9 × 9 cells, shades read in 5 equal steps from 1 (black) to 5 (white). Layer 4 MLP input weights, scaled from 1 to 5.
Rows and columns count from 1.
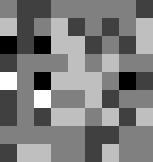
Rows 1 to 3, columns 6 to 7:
3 3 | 3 2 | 2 3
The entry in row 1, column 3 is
2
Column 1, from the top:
3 4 1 2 5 2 2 3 2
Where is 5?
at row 5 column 1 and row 6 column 3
